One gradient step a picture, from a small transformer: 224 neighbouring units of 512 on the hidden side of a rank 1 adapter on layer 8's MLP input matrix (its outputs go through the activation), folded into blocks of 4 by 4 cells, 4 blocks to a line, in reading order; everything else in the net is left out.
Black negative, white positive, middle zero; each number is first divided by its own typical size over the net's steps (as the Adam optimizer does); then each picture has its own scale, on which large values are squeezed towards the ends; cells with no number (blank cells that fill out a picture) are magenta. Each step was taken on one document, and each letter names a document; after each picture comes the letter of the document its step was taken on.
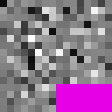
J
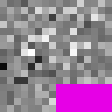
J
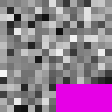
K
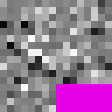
J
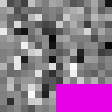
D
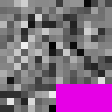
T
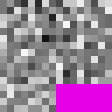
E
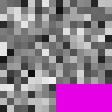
K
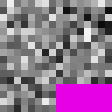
K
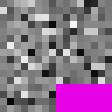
T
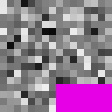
T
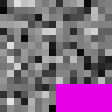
T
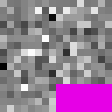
J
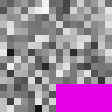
K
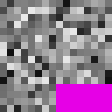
K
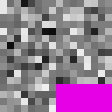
T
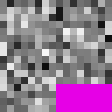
K
